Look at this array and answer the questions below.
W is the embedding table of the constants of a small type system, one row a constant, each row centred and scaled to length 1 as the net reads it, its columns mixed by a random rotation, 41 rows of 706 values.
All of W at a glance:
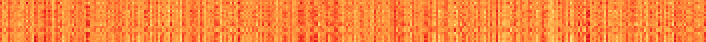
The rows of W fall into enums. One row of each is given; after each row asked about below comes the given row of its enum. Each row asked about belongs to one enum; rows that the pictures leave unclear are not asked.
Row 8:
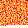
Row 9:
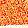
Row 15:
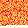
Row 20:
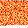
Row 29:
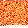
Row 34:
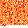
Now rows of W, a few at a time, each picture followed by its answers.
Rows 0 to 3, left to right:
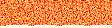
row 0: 9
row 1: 8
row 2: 8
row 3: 8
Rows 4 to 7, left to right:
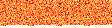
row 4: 8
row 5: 9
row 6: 34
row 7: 9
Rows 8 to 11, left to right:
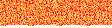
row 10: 20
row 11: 20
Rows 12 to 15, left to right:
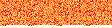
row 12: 15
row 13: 29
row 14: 34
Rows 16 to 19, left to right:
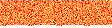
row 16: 20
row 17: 29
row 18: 8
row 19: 9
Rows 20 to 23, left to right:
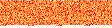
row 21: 9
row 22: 34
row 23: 15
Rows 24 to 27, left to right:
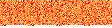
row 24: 34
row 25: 34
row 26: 29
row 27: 9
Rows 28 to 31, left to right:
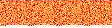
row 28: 8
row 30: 29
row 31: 8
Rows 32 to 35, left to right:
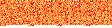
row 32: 9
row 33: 34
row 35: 15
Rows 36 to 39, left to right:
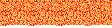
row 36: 15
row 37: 15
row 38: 15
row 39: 8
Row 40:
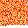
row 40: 15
